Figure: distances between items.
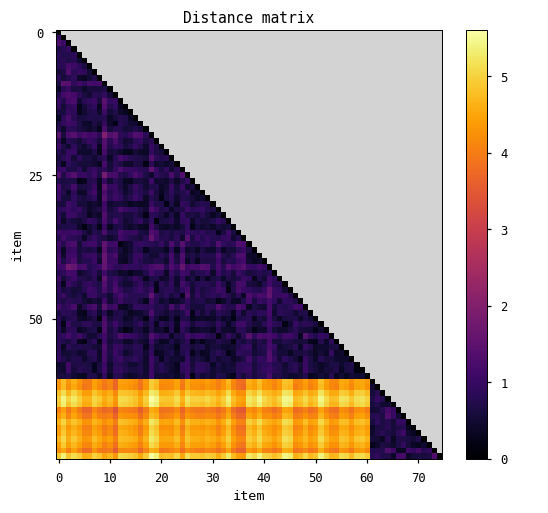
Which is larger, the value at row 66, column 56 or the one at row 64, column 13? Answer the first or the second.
the second
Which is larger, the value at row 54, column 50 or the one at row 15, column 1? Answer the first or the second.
the second
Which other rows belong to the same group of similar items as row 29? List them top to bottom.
0, 1, 2, 3, 4, 5, 6, 7, 8, 9, 10, 11, 12, 13, 14, 15, 16, 17, 18, 19, 20, 21, 22, 23, 24, 25, 26, 27, 28, 30, 31, 32, 33, 34, 35, 36, 37, 38, 39, 40, 41, 42, 43, 44, 45, 46, 47, 48, 49, 50, 51, 52, 53, 54, 55, 56, 57, 58, 59, 60
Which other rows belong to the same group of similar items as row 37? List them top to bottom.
0, 1, 2, 3, 4, 5, 6, 7, 8, 9, 10, 11, 12, 13, 14, 15, 16, 17, 18, 19, 20, 21, 22, 23, 24, 25, 26, 27, 28, 29, 30, 31, 32, 33, 34, 35, 36, 38, 39, 40, 41, 42, 43, 44, 45, 46, 47, 48, 49, 50, 51, 52, 53, 54, 55, 56, 57, 58, 59, 60
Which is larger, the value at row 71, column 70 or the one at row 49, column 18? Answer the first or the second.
the second
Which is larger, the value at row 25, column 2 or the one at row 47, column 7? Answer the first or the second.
the first
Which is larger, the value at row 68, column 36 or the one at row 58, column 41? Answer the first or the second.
the first
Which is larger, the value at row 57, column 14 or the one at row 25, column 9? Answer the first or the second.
the second
